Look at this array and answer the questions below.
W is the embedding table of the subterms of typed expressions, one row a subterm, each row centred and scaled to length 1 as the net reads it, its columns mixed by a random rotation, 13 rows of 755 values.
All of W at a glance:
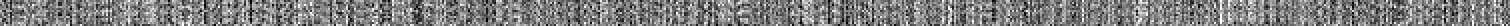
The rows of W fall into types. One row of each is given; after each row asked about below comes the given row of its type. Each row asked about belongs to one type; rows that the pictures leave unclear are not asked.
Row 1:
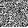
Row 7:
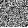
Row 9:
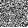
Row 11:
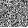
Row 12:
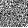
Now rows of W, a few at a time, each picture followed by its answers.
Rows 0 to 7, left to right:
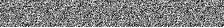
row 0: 9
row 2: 7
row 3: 11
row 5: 9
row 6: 1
